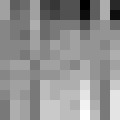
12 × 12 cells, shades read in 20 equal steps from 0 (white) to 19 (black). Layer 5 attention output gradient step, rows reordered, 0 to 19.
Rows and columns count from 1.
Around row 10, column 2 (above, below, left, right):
7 6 9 8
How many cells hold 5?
8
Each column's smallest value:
7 6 7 6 4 4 5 5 0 5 6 2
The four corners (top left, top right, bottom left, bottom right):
7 16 10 2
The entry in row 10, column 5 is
5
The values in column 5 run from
4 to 14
